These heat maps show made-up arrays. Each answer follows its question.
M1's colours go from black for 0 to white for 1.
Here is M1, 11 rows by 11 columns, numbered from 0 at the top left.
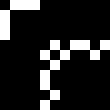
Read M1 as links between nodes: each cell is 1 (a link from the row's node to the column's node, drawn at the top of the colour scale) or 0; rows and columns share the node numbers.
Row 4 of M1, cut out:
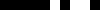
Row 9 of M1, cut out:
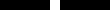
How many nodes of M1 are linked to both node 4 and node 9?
1
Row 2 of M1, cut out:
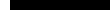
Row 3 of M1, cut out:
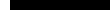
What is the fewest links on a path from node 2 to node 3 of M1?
2
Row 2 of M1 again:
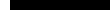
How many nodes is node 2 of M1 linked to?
1
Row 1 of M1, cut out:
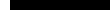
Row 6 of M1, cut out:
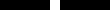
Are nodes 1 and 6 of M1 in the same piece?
no
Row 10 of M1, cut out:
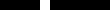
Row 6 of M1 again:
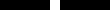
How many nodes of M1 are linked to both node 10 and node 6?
0
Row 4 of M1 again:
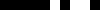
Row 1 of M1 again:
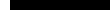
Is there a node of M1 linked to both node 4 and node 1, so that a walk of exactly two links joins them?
no
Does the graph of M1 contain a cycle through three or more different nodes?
no
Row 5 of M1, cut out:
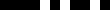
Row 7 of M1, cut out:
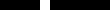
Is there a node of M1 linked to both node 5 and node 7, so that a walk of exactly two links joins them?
yes
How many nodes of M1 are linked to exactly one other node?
8
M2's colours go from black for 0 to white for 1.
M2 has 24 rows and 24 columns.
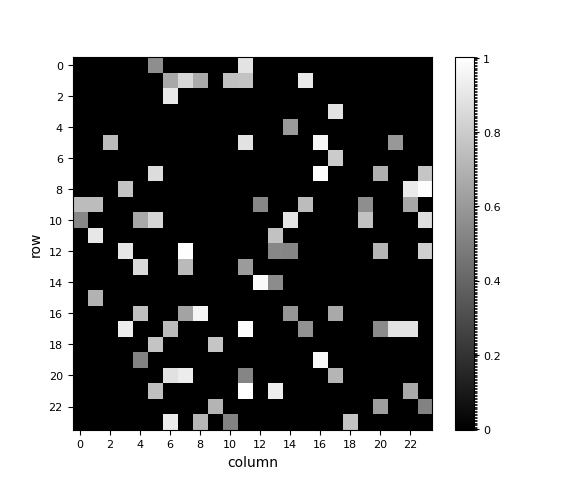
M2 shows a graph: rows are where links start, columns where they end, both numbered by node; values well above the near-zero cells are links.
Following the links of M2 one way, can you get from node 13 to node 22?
yes
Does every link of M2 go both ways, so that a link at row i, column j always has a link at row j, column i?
no
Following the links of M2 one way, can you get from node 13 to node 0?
yes
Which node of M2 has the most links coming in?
node 11
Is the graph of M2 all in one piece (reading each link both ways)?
yes
